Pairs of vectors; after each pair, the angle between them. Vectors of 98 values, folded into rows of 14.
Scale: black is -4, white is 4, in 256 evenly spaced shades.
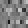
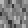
partly aligned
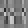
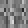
nearly parallel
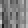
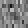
orthogonal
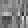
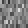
orthogonal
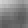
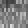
partly opposed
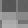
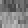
nearly parallel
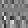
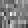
partly aligned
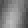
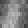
nearly parallel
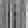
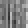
nearly parallel
